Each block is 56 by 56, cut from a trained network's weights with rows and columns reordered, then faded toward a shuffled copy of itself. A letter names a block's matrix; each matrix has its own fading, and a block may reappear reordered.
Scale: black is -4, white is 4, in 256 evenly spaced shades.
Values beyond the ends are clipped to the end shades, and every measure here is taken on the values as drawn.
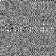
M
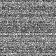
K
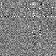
M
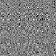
M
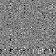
M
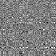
M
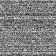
K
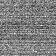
K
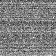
K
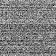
K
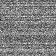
K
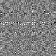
M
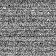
K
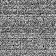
K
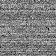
K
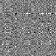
M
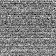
K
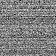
K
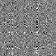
M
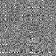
M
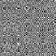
M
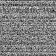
K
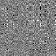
M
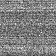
K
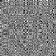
M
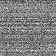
K
